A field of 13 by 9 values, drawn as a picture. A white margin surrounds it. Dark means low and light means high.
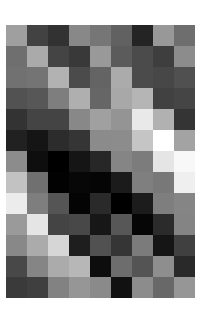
Grain: diagonal, down to the right. Ninth with the highest average: middle right. Mirror symmetry: none. Slope: none. Average level on the scale: 40%.
